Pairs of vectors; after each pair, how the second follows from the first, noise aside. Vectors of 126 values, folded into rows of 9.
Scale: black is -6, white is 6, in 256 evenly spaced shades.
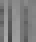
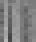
copied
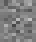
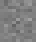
shrunk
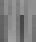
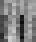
scaled up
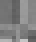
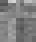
reversed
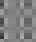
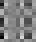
scaled up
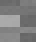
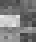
scaled up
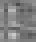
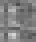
copied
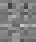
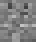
copied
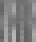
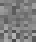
sign-scrambled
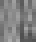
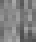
copied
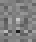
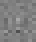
shrunk
